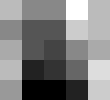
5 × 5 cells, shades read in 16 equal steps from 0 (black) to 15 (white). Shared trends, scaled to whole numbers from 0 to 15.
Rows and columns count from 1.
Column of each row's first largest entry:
4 4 1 5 5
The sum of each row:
53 41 37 35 23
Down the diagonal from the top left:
11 5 4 6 12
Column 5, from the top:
11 11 10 13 12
